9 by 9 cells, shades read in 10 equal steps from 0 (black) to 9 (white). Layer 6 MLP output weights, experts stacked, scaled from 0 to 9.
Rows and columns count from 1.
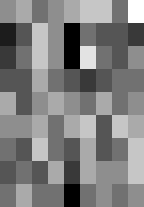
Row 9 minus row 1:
-1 0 0 -1 -6 -3 -2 0 -4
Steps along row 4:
same up down down down up up same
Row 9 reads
4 6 4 4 0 4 5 4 5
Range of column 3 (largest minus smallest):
4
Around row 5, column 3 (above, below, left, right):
6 6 3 6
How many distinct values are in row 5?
4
